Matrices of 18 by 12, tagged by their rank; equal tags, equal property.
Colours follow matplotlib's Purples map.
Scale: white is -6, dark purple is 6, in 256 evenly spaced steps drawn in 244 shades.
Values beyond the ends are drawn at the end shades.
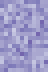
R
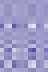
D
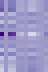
D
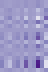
D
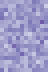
R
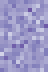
R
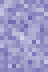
R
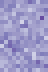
R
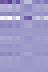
D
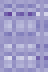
D
